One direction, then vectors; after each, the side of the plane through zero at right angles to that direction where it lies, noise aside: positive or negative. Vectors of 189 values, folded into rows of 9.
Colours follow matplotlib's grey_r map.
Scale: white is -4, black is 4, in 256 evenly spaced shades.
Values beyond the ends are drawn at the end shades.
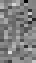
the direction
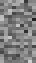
positive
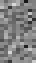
positive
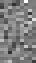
negative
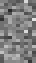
negative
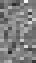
negative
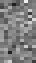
negative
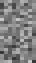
negative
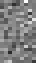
negative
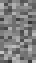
positive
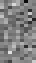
positive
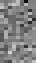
positive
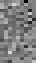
positive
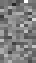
negative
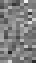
negative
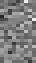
negative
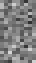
positive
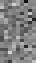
positive
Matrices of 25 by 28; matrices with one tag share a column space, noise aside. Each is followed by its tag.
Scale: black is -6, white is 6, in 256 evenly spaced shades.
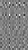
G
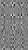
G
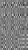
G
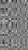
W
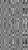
W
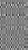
G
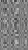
W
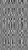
W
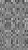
W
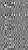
G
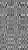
G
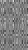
W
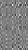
G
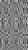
W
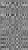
G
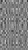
W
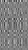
W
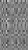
W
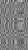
W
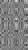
W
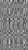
W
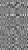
G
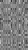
W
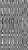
W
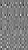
G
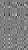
G
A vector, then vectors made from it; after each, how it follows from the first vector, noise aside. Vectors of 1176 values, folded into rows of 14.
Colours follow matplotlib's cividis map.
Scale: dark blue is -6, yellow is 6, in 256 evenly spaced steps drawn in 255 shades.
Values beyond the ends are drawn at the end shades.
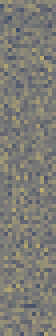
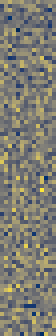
scaled up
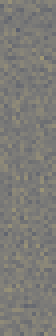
shrunk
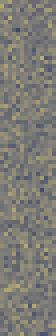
sign-scrambled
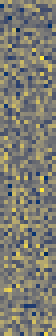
scaled up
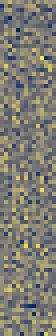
scaled up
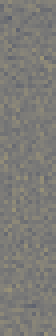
shrunk
